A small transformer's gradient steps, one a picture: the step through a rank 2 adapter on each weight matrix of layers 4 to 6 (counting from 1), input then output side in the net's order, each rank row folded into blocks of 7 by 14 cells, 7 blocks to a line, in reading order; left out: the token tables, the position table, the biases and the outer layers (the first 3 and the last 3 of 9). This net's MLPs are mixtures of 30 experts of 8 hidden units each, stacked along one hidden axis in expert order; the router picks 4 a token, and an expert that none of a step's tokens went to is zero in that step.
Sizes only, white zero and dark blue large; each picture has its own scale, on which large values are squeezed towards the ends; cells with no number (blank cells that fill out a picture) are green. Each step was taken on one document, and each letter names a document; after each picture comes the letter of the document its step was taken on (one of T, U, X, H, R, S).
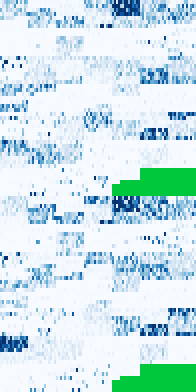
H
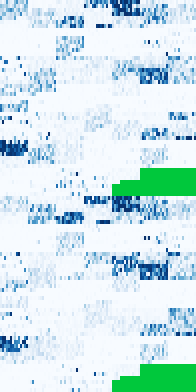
H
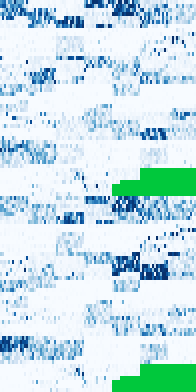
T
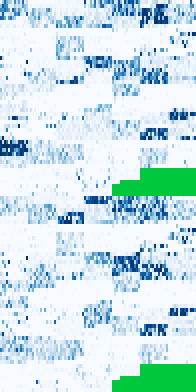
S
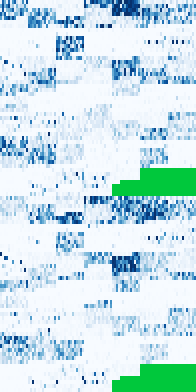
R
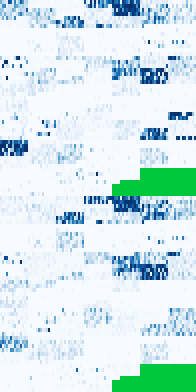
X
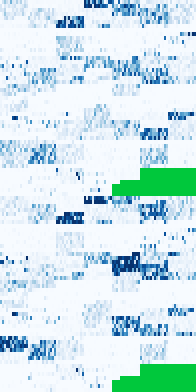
T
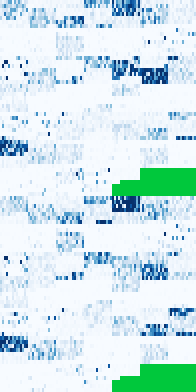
X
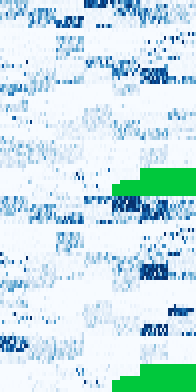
S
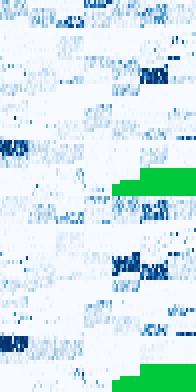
S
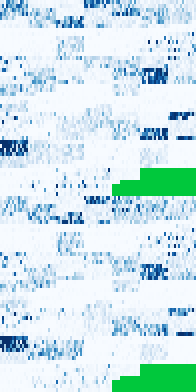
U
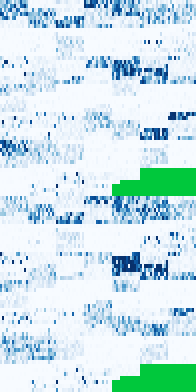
R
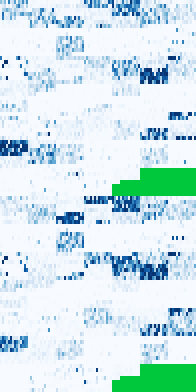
X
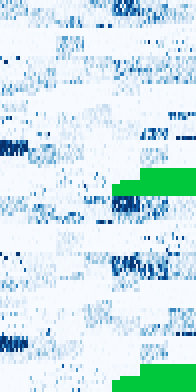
H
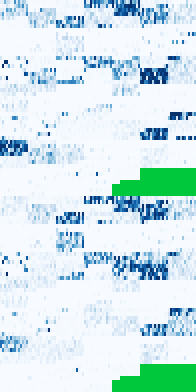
X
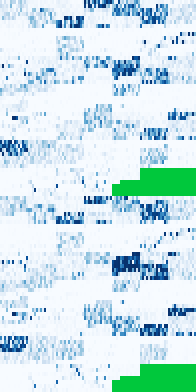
T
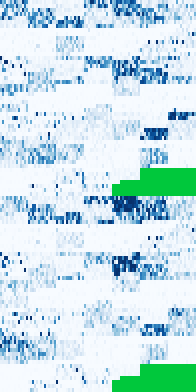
R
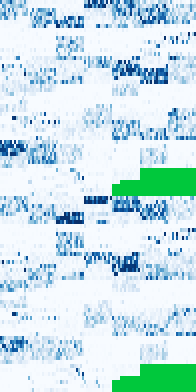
T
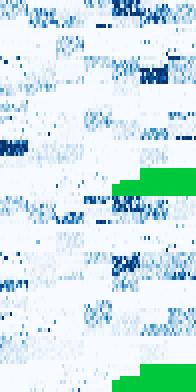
H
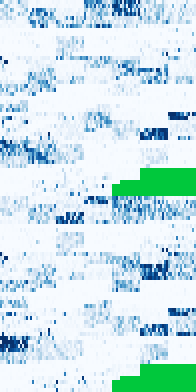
U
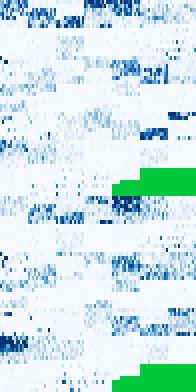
U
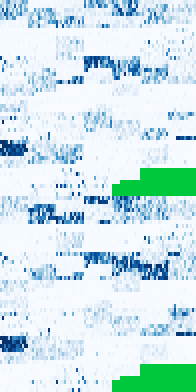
U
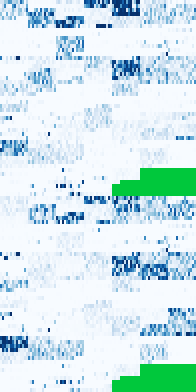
H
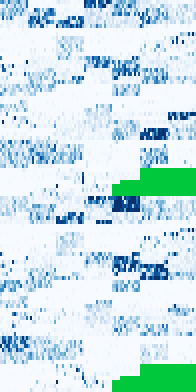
T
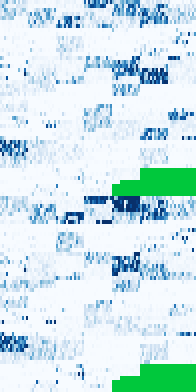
S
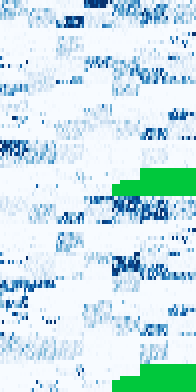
S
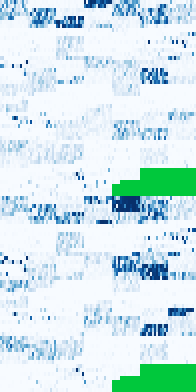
S
